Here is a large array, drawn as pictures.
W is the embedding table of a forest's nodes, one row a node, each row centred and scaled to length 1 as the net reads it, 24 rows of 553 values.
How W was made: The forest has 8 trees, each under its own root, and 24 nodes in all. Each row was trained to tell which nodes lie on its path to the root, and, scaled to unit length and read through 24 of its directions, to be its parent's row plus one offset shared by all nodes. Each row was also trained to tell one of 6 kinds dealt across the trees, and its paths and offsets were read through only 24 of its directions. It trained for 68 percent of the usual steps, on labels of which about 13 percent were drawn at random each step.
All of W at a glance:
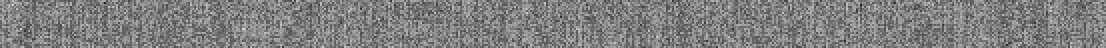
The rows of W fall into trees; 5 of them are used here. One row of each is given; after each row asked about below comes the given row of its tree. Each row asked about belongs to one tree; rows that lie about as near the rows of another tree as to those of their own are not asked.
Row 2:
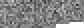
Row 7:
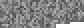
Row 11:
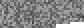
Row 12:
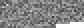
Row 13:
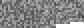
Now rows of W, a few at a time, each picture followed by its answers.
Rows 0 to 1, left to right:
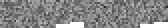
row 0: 13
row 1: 2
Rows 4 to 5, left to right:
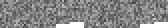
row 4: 7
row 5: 11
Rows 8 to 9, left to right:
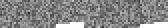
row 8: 11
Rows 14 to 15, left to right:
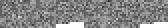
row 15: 7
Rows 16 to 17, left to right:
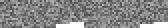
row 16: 12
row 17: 7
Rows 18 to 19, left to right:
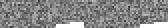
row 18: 12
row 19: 7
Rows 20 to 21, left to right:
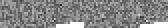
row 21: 12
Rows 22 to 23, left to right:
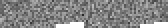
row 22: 13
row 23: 12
